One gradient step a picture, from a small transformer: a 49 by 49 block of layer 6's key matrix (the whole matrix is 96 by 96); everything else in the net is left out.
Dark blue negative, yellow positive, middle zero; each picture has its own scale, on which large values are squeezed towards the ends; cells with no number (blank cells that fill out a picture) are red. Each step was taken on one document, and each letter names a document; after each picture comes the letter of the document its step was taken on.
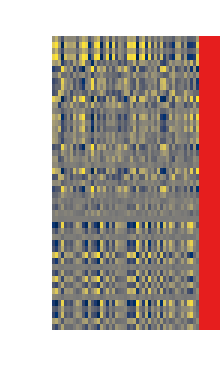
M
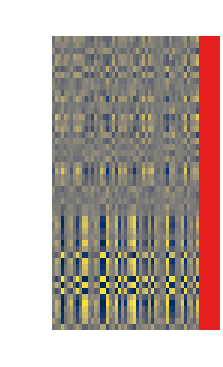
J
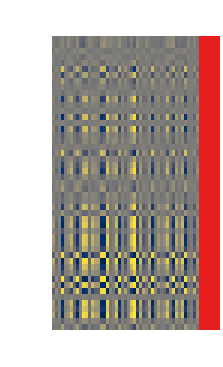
J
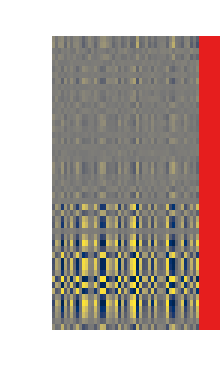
J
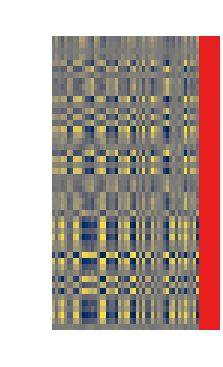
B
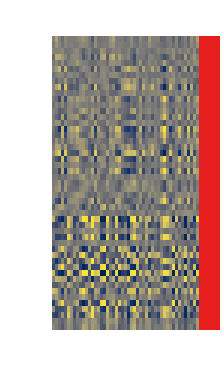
B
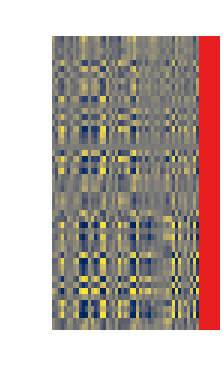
B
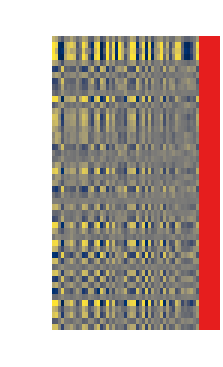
M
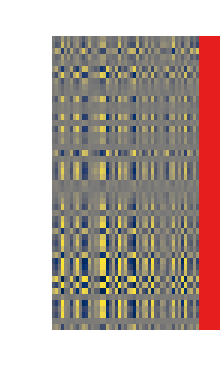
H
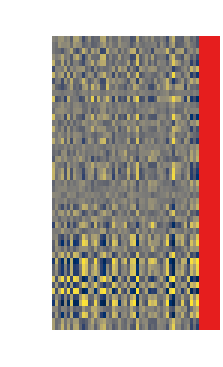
J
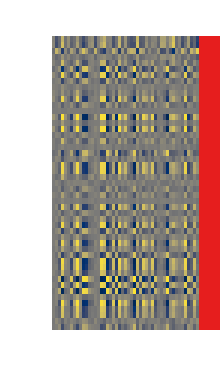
H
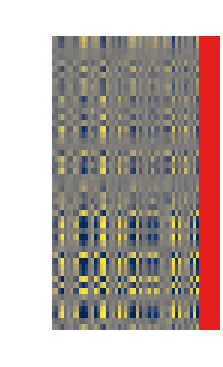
B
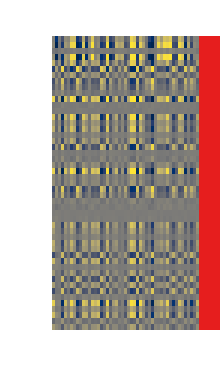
M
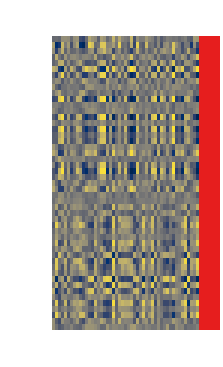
J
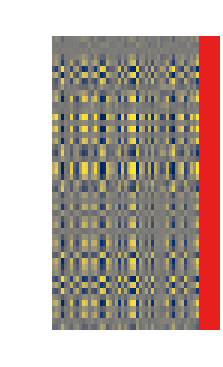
J
